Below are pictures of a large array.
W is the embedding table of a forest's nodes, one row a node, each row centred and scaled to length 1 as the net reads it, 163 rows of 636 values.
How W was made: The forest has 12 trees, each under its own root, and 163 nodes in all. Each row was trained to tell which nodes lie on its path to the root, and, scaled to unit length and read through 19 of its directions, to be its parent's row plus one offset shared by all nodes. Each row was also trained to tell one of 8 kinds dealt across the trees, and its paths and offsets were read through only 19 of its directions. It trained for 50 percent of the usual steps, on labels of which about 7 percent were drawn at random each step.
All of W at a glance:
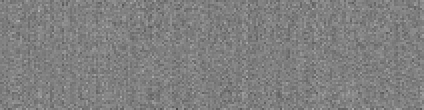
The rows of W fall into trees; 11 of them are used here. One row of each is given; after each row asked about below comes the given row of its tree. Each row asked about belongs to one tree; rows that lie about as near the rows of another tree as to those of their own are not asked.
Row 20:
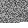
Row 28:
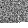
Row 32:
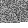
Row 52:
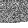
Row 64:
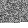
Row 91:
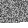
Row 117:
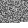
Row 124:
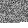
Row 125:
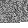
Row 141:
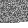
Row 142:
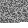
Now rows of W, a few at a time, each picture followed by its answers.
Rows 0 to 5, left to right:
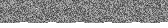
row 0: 91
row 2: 91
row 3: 91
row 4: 117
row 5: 32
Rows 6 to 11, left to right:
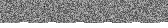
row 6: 52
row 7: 28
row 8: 142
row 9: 28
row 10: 117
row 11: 28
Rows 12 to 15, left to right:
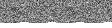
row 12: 32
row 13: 125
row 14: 32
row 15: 141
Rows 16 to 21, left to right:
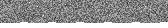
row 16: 20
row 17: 64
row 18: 117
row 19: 124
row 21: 64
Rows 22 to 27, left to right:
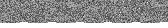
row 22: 20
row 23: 28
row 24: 124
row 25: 20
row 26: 20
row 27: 124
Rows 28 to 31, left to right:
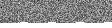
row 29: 52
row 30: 141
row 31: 124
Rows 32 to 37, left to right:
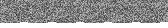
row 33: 32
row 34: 125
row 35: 52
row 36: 125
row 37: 124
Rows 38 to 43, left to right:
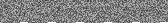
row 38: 124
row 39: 141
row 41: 52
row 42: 32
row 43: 64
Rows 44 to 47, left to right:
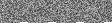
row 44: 20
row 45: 64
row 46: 52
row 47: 20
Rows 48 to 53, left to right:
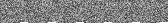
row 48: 32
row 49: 124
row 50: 125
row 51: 28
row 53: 20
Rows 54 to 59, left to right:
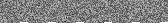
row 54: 124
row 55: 28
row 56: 20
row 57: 32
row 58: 28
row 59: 20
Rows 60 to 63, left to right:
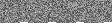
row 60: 141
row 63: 28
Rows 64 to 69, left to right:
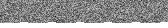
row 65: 64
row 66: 117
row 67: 52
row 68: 141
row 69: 52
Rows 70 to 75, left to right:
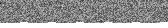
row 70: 125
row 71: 142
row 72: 125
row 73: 52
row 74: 142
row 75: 52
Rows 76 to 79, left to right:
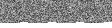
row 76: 32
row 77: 117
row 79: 141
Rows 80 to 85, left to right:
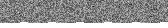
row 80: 20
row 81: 117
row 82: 32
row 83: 141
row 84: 64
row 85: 32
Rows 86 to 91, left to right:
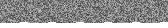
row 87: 20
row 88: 141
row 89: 32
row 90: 91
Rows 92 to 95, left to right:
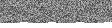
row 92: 125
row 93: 32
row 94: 28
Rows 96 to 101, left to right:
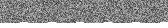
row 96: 20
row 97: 20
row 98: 124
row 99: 91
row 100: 125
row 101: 32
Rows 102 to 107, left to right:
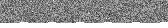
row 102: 117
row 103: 64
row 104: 91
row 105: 28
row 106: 64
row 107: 20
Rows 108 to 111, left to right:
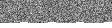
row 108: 117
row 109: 20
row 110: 124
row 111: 52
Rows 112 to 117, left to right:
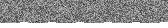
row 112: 91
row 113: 125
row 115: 52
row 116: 64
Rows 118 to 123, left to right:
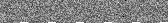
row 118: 124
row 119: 125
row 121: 28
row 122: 32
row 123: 125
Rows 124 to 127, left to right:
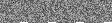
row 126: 125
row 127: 141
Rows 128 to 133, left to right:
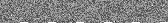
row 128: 64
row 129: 28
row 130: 124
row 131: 20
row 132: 124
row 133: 64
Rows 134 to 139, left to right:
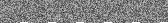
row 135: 32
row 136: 124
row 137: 52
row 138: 124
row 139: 28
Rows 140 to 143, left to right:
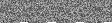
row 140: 124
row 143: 32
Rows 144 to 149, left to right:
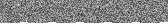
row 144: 124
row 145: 64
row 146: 28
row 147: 28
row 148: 141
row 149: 141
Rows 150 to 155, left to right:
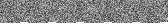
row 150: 124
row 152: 91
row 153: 20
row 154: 64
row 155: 125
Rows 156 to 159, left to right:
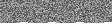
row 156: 52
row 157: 20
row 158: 32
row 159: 64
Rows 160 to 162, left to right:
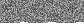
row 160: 117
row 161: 28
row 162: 32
